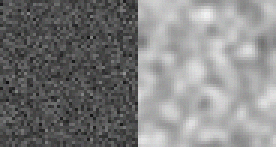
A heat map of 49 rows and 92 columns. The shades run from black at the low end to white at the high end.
The table splits into one row of 2 panels. Panel 1,1: low, fine-grained. Panel 1,2: high, blotchy.
